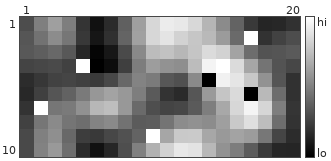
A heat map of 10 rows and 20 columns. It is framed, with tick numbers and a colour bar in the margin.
Grain: blotchy. Lone odd cells: 6, 4 higher and 2 lower than their neighbours. Roughest part: middle right. Stripes: none.
